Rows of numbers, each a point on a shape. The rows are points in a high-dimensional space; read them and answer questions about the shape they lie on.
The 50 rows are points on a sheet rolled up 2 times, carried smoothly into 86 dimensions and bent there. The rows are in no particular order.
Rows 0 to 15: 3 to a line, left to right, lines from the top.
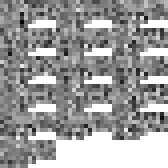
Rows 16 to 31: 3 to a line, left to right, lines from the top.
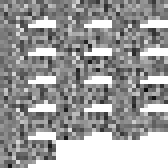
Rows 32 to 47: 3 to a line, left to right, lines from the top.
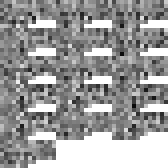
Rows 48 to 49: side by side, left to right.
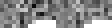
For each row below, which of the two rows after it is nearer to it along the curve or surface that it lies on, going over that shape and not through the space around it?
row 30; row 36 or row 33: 33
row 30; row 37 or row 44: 37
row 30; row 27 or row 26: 26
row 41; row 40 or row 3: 3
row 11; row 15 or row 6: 6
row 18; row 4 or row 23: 4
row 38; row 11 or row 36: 11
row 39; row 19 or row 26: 26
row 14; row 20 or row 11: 11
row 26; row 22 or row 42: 42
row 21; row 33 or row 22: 33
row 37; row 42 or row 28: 42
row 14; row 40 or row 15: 40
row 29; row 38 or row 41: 41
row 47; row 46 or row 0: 46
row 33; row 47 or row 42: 47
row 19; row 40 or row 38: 40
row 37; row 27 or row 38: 27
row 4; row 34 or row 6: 34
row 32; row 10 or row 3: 3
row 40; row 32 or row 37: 37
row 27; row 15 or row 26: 26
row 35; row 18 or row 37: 18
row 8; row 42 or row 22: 42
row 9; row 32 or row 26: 26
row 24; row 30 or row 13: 30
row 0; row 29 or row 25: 25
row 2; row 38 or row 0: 38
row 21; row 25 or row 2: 25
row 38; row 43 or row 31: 43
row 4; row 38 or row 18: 18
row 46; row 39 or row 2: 39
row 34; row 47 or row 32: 47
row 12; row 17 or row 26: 26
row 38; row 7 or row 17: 7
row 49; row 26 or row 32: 26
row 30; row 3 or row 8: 8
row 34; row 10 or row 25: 10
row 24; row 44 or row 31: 31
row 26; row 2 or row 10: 10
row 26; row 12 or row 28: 28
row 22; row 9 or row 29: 9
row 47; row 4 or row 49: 4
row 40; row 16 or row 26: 26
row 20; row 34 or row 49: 34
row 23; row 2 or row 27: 27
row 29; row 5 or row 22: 5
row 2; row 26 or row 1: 26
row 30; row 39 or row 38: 39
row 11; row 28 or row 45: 28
